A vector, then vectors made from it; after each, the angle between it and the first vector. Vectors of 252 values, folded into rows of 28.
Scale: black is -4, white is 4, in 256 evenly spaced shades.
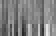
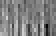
nearly opposite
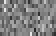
orthogonal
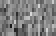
partly aligned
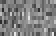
orthogonal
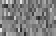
orthogonal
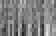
nearly parallel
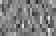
orthogonal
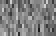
partly opposed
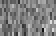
partly aligned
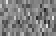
orthogonal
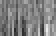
nearly parallel
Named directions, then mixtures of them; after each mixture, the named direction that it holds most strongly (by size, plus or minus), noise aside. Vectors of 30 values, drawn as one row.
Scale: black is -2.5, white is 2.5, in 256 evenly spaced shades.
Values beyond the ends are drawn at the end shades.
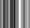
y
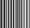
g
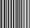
g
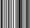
y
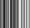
y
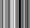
y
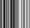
y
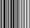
g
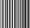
g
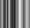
y
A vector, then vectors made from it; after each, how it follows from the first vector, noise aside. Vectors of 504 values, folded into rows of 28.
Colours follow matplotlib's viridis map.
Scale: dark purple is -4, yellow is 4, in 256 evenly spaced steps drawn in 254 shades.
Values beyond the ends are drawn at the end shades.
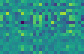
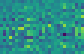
wrapped around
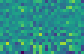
wrapped around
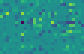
partly zeroed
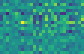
negated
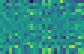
wrapped around
